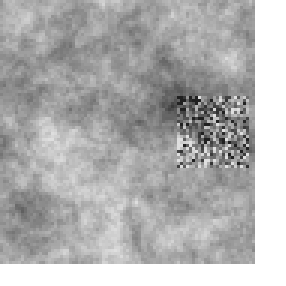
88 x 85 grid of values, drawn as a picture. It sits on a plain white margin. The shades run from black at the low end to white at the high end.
Odd patch: rougher, in the middle right. Histogram: skewed, a long tail of low values. Grain: blotchy. Roughest part: middle right. Ninth with the lowest average: middle right. Mirror symmetry: none.
